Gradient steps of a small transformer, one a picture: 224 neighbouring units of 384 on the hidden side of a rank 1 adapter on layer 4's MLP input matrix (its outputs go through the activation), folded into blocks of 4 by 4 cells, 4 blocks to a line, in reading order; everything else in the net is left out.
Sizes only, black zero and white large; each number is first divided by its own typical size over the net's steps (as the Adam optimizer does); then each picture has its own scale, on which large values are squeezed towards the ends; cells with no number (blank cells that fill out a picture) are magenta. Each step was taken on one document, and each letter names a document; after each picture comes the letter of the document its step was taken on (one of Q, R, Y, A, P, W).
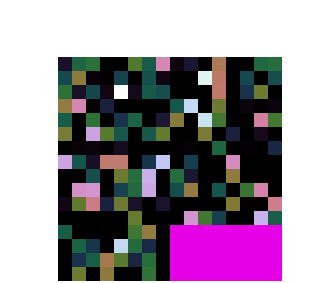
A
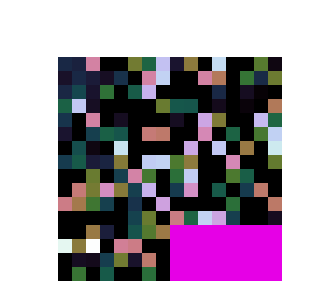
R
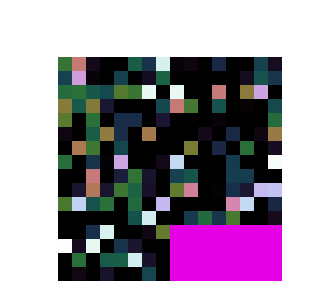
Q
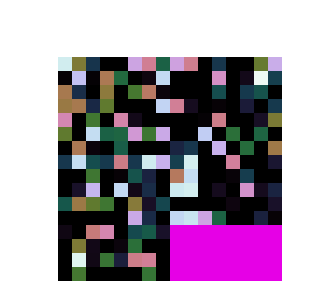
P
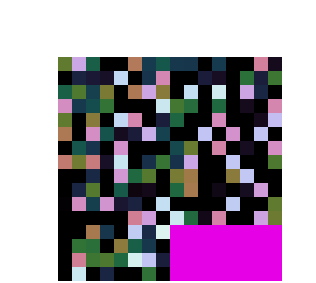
P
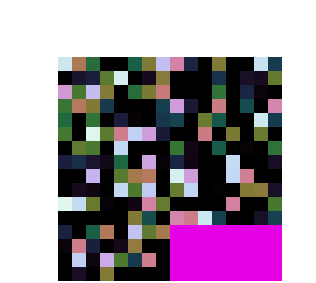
P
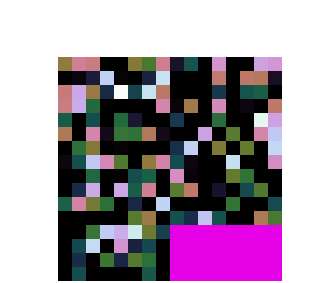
P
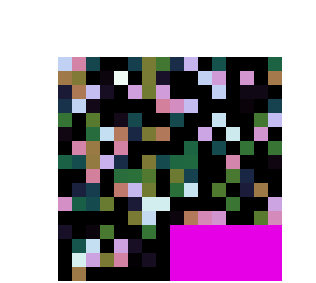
P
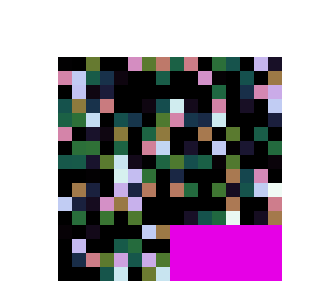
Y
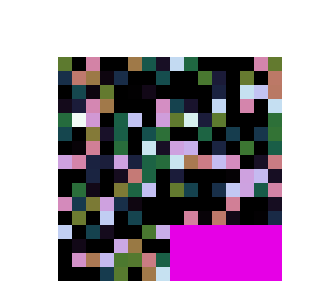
Y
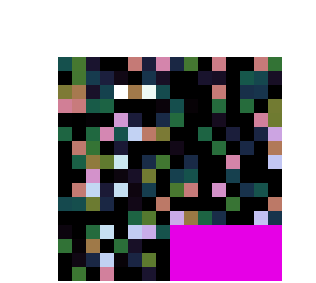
R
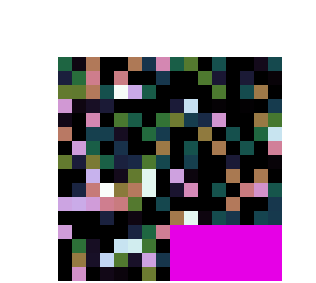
A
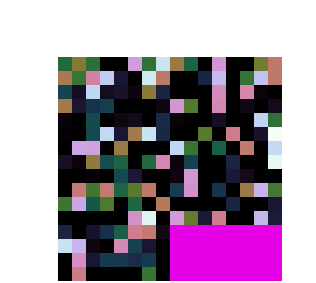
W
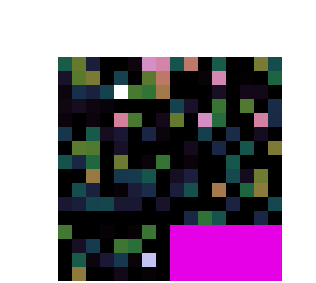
A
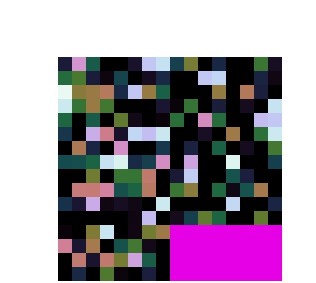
R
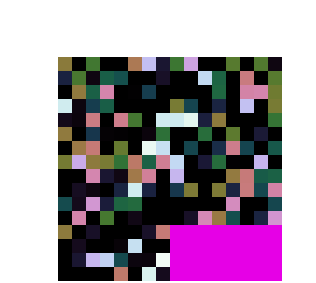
Y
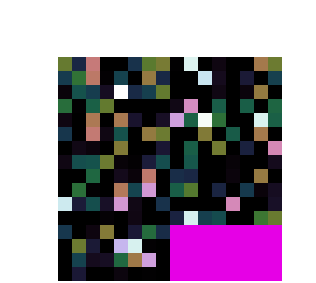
A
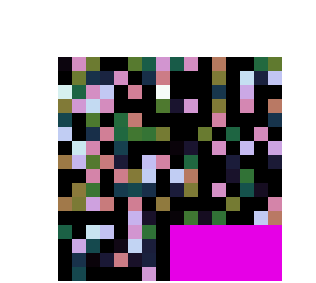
W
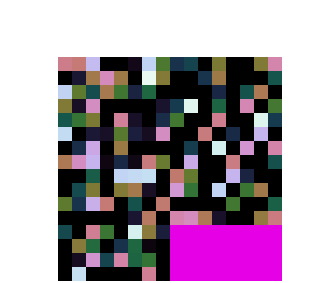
W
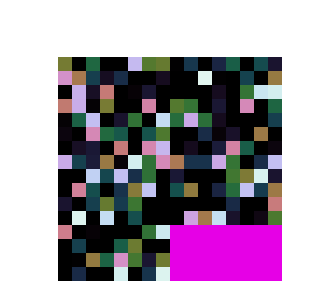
Y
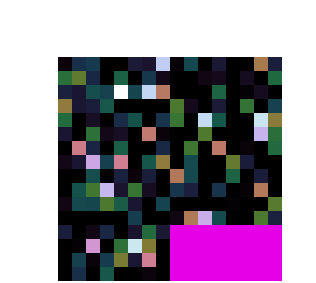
A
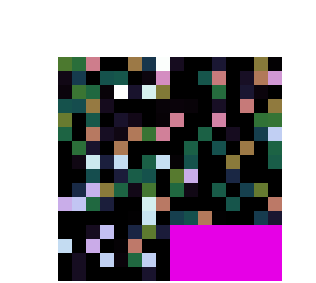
R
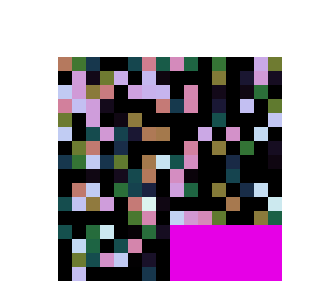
W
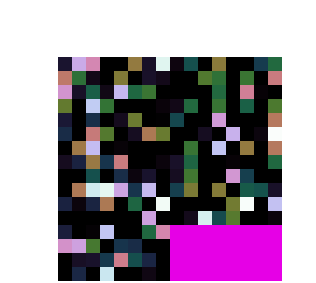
Q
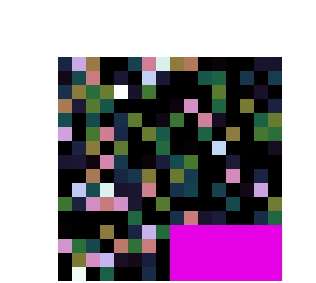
A
